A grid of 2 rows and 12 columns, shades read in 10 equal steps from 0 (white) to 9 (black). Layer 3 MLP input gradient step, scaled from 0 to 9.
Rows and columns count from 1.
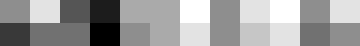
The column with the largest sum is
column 4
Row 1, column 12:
1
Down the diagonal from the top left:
4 5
